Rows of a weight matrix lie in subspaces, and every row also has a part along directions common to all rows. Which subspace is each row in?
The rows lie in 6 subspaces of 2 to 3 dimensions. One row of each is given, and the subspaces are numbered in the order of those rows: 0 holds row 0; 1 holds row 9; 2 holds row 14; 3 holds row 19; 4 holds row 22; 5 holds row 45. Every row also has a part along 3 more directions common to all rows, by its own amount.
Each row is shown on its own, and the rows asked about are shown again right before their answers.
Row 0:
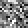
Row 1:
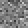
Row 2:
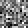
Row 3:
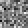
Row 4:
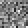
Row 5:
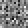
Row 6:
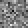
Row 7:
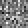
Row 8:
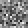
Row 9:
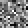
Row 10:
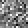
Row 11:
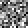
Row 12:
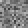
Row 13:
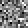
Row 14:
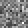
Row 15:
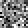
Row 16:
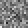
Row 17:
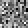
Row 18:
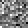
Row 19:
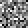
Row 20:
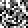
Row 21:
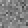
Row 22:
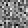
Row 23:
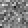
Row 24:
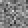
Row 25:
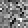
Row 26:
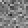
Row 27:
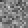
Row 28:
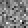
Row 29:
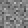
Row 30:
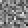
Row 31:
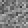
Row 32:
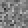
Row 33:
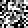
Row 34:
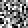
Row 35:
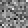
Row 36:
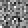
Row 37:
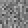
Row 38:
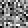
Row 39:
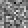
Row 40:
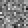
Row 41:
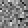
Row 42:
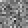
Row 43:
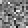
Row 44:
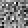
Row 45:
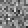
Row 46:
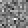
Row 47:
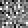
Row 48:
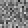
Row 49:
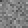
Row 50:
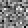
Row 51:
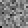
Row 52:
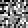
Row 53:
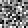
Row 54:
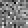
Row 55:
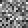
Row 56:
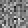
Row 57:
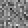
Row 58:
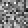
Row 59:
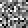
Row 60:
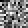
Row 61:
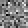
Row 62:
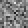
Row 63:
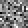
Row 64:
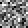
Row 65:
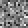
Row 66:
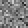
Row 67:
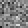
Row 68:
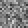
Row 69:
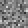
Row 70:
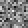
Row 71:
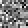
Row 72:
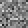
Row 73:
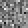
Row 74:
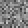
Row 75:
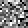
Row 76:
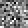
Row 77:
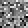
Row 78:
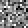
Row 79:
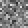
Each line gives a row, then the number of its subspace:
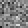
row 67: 4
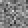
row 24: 1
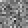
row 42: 3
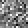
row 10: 4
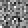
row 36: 3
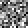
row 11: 5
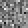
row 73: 1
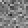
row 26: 4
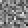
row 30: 0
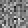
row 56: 3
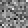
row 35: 3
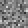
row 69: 0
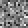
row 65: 4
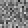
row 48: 4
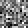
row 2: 2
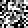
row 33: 1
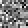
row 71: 0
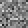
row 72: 3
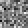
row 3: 1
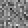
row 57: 4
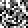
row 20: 2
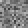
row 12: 1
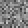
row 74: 0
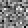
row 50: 2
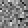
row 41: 0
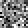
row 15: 1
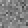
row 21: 0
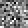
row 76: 5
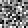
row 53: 2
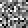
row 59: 3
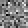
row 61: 0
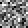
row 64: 5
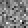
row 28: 2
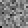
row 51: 4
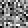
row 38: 4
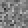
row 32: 1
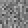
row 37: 3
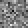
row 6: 1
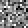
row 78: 2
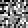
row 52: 5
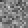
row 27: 3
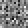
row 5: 5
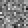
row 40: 1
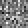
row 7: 5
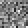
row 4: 5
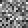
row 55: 3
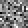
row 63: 1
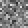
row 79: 0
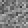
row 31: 4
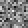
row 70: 1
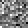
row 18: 4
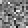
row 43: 5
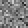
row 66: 0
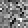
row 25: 0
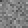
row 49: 3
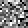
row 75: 0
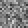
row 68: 0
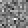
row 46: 3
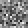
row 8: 2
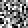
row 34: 1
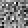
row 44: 5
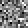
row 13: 0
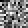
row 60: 3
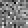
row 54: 5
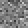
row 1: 0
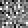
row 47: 5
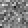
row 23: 5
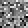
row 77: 4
